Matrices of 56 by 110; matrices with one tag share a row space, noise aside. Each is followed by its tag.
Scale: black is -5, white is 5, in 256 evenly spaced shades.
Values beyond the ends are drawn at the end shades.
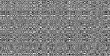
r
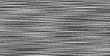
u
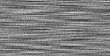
u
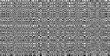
r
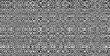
r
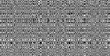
r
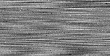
u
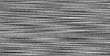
u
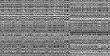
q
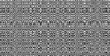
r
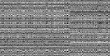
q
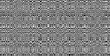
r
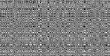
r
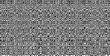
r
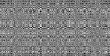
r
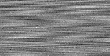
u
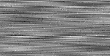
u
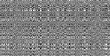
r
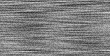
u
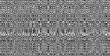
r
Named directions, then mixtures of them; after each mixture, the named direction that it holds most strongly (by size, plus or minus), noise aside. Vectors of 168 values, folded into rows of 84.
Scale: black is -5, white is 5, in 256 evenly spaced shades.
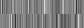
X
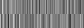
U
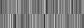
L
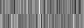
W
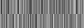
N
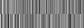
U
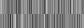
L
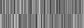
W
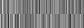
U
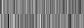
U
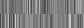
U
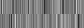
X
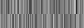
N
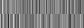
U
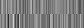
U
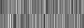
L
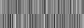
L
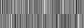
X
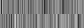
X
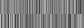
U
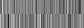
U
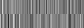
U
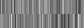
X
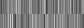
L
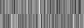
W
